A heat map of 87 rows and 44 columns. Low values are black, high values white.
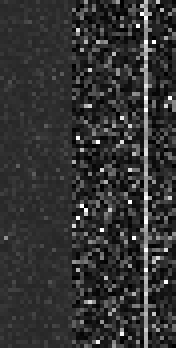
Stripes: none. Histogram: skewed, a long tail of high values. Average level on the scale: 20%. Slope: none. Seam: vertical, 40% of the way across, the left part calmer. Odd lines: column 37.
